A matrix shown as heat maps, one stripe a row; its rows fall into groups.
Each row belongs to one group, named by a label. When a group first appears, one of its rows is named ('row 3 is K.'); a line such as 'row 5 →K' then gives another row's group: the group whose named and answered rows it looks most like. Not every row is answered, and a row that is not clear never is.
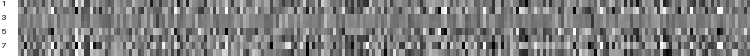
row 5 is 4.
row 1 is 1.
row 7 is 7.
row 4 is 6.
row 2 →7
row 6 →1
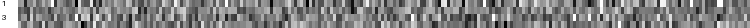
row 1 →7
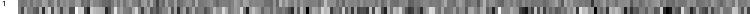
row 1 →6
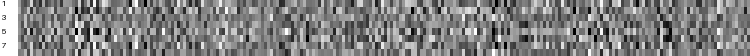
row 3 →4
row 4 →1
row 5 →7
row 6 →1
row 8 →4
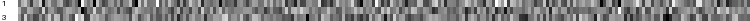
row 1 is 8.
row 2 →6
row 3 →1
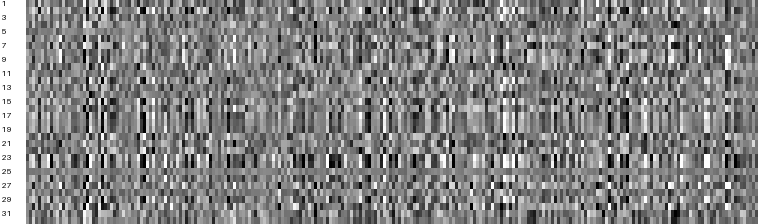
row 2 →8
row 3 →4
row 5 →6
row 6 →7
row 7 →1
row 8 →7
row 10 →6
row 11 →4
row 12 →8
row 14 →6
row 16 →7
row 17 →8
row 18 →8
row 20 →6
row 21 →4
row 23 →8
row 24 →8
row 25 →6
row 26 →8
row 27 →7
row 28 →4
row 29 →8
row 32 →1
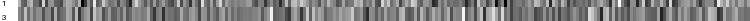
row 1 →6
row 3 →4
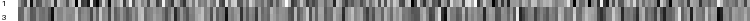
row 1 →7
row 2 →4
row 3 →4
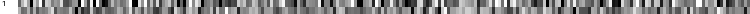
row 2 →7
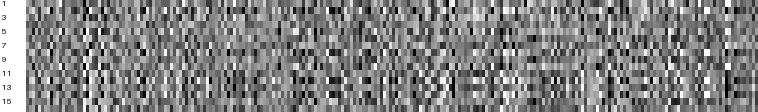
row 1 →7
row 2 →8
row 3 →7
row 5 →7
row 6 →1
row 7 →6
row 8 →8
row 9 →1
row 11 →4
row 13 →4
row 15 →1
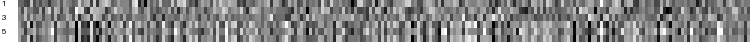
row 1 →6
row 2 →1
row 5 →7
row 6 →7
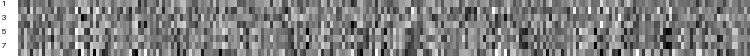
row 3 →6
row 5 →1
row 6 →4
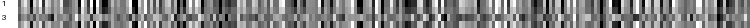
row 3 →4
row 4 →8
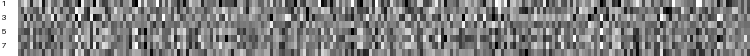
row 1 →8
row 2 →1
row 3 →7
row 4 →4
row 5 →6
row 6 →4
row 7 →6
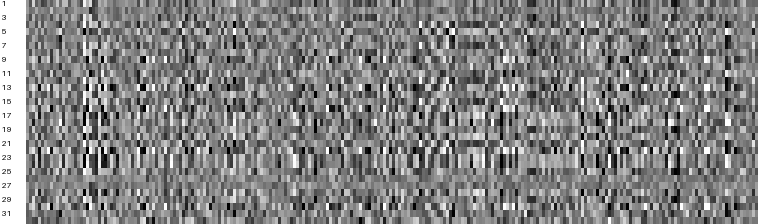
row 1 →1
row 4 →4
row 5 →7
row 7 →4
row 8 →1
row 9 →8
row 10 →4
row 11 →6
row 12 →4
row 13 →8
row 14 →1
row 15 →4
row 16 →8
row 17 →7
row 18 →7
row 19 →1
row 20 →7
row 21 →4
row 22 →8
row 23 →7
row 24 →7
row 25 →1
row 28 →7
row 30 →8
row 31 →4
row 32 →6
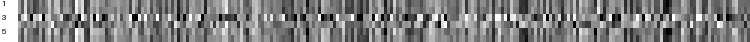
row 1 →1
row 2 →1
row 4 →7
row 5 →1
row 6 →1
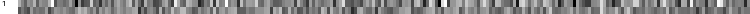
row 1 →7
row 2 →6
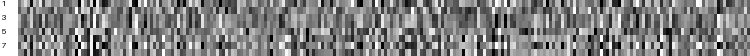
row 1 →8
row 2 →4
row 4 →6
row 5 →1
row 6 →7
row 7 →8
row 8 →7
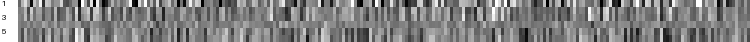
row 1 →8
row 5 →1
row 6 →1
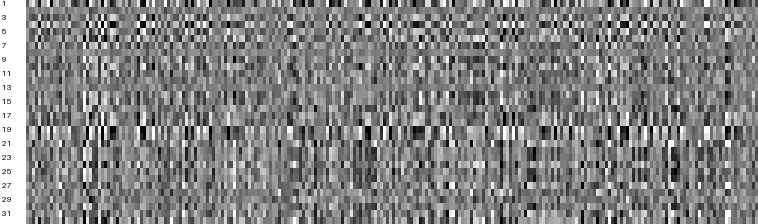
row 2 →6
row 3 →6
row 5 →6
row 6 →7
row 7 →4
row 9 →4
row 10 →6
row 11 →4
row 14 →4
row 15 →4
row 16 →1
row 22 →1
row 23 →1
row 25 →1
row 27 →7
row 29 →6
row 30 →1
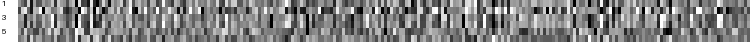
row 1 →7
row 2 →8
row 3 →7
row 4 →7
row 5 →1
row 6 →4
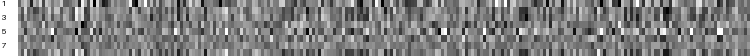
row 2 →1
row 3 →1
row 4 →6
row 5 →7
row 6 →4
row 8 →1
